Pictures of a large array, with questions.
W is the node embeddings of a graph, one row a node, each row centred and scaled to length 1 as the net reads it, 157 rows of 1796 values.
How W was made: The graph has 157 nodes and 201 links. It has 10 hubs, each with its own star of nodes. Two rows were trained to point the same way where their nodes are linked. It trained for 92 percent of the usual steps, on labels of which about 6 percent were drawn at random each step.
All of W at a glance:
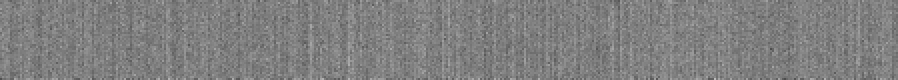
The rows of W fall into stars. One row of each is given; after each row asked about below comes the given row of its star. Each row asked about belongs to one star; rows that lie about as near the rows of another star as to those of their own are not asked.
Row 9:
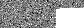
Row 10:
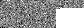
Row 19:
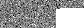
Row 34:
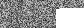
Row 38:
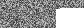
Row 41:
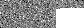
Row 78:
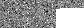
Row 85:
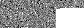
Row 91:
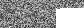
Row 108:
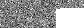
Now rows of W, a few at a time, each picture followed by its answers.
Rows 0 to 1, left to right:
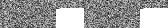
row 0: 34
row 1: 85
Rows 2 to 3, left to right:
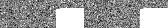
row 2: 34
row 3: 78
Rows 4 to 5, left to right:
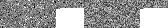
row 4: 38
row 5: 34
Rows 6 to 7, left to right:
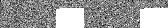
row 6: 34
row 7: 108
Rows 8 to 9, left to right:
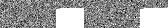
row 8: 85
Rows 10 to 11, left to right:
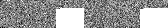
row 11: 38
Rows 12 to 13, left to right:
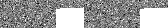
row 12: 9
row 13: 78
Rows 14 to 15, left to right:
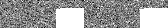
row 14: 41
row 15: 10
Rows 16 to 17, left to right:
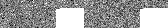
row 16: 34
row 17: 9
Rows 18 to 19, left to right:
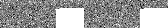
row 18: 10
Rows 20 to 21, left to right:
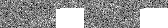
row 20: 108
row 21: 38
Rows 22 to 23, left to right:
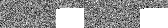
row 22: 19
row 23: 10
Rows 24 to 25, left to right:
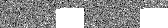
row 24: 108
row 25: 9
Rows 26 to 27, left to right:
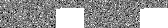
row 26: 41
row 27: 108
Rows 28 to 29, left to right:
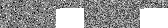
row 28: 34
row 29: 10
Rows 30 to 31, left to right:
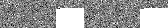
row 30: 10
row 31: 10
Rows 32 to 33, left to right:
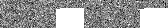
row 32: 91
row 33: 38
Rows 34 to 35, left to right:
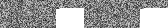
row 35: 85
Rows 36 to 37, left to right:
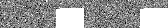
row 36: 9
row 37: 34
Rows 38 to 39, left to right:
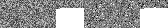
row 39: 19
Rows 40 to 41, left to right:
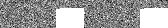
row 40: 19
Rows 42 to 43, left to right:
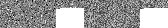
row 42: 19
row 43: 34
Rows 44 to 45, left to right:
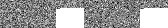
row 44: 108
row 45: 108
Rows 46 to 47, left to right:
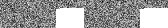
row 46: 85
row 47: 41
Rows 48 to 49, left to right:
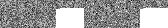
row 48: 38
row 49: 85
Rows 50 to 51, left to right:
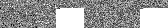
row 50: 10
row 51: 38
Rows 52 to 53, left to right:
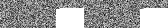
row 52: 85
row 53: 38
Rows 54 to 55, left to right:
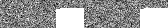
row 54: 108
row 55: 91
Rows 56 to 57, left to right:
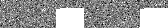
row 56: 91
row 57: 38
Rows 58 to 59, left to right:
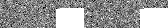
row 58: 38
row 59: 41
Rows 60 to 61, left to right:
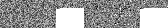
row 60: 85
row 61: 9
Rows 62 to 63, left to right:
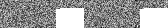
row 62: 108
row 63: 38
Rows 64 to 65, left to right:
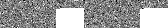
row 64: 41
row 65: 19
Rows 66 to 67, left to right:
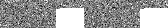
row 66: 9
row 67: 108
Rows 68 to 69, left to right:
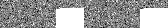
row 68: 9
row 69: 34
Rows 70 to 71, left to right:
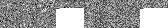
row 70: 91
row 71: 34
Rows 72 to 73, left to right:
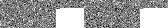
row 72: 91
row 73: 10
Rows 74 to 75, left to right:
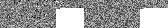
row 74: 19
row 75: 9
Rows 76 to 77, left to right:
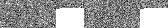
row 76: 38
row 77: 34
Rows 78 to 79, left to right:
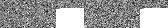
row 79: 85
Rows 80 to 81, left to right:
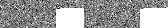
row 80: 10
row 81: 9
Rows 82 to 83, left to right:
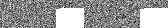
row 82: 91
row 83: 41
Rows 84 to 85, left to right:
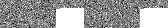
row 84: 108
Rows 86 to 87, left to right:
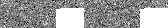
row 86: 38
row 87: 108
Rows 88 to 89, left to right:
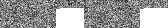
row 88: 91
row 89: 34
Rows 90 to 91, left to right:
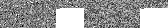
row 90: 85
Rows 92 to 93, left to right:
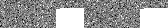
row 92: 91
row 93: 91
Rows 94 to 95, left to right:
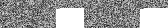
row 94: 10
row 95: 85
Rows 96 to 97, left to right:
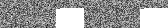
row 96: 108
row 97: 10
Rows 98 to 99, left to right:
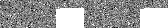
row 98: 10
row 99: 108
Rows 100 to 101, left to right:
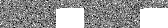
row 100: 9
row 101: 10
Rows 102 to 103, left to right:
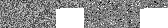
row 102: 41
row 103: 78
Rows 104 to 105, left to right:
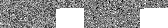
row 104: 34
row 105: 78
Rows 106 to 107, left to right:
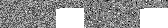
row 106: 10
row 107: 41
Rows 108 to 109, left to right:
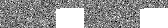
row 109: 41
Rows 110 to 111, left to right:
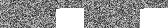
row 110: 78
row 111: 78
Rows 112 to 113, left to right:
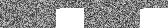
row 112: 91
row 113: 9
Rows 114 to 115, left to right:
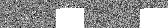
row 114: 19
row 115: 85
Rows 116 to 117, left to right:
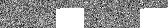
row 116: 108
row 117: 19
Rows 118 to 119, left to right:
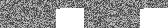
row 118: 19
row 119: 78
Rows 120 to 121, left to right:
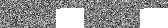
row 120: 108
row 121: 91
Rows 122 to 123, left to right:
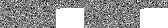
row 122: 19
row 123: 38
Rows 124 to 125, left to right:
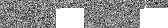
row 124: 10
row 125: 78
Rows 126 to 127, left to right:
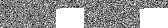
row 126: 85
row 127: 41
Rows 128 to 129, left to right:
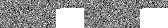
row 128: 108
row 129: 38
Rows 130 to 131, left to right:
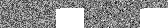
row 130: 41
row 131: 85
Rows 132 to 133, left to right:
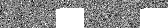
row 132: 34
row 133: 91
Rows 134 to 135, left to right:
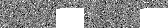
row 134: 85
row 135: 34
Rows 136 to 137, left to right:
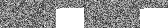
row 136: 85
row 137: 34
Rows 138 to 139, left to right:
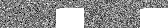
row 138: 85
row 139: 9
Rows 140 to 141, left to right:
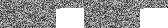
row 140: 85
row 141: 10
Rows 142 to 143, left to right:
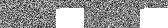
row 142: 38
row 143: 78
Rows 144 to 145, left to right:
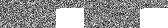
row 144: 9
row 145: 9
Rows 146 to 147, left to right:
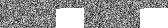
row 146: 91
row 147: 41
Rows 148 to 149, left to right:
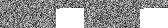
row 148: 91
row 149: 34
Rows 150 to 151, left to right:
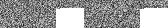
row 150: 41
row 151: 38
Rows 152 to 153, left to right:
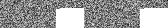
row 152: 19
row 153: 41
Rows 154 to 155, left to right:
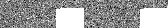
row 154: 41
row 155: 9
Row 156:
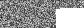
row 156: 19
